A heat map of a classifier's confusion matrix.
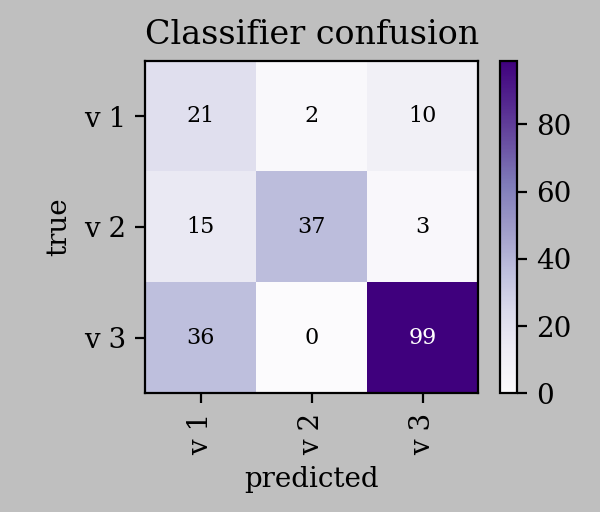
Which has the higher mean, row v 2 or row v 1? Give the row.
v 2
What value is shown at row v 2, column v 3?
3
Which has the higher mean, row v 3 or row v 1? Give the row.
v 3
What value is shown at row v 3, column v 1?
36
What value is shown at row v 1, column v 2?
2
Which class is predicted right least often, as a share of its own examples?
v 1
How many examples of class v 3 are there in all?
135
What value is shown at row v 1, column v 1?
21
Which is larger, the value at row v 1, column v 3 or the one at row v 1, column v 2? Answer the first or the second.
the first
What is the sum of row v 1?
33
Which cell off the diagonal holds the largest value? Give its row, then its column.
v 3, v 1
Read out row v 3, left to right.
36 0 99
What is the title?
Classifier confusion
